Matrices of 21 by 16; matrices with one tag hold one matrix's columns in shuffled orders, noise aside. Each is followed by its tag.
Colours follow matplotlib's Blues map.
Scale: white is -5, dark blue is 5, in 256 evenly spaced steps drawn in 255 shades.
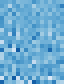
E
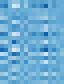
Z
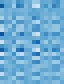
Z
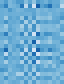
Z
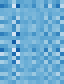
Z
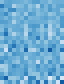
E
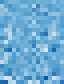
E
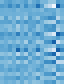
Z
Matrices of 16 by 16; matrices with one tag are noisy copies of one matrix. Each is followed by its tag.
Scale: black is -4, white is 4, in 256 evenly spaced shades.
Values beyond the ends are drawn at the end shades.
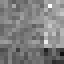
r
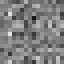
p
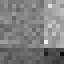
r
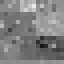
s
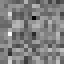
p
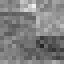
s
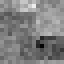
s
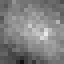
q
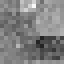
s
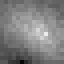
q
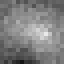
q
